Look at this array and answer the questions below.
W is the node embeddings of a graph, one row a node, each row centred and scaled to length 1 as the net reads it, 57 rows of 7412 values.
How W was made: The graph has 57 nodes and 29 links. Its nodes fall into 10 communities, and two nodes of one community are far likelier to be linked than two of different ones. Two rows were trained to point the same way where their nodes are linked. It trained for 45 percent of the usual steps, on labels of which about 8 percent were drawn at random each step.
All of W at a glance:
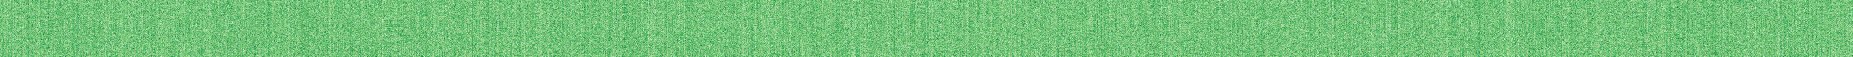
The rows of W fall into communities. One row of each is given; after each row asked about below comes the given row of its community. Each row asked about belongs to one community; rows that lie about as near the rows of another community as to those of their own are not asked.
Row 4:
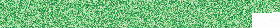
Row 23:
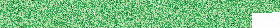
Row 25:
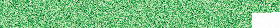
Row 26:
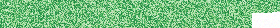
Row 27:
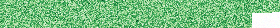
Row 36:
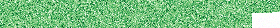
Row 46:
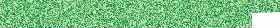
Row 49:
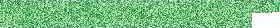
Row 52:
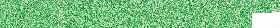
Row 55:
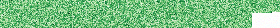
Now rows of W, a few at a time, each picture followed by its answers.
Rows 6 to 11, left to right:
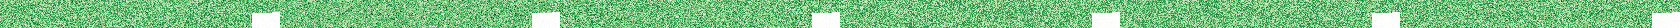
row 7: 46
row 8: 25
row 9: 55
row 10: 49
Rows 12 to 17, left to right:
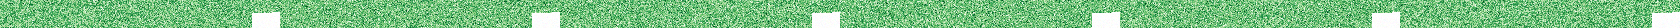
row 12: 4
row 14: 36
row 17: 27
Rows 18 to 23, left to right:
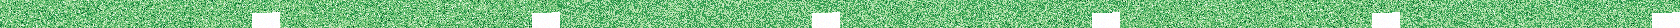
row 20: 26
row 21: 23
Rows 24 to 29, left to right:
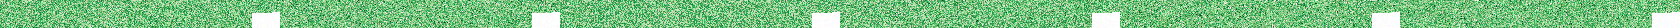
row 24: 26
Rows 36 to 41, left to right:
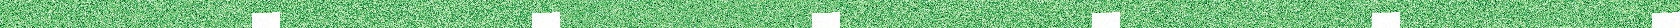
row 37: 52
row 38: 55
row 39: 27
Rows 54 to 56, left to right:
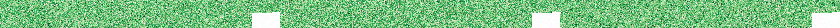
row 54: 46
